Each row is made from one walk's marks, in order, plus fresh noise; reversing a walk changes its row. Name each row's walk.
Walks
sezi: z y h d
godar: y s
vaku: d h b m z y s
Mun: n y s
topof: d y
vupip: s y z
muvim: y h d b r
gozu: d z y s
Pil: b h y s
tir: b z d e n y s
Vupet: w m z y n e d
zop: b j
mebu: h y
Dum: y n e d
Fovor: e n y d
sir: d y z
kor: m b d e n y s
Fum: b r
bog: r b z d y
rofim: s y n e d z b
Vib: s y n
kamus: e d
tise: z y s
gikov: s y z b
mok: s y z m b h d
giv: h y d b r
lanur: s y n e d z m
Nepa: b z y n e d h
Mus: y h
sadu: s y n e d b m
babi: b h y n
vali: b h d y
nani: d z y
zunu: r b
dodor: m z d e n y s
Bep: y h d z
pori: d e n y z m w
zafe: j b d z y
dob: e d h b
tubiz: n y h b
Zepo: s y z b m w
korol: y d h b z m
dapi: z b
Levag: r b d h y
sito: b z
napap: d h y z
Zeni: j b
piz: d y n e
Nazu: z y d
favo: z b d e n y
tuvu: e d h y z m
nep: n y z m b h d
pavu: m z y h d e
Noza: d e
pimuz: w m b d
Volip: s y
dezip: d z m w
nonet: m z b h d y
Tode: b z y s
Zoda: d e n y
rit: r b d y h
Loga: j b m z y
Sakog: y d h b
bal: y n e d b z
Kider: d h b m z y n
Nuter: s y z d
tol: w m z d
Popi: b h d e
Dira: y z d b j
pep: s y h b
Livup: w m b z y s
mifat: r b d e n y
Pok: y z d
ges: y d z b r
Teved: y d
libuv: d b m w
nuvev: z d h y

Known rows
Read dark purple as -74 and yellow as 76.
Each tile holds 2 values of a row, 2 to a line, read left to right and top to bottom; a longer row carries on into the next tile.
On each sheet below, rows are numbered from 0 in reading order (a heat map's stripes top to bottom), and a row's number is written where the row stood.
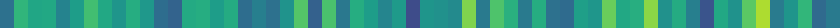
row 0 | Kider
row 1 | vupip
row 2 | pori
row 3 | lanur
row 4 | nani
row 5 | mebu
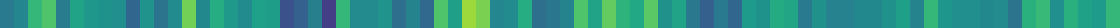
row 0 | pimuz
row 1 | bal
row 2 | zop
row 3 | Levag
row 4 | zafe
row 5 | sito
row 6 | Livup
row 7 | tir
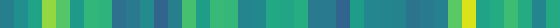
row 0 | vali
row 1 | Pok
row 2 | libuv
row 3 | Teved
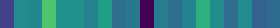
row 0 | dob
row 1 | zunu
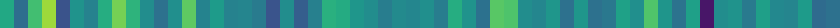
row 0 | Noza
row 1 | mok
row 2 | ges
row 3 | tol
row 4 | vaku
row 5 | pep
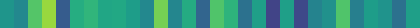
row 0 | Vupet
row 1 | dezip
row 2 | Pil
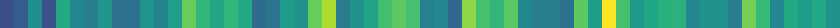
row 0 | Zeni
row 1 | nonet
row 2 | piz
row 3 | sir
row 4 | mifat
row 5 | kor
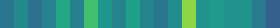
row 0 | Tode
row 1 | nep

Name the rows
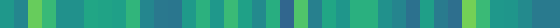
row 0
Vib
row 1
dodor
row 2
korol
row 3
napap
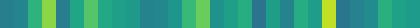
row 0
Nazu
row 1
nuvev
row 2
Nepa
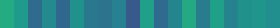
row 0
Zepo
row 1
sadu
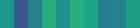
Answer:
Nuter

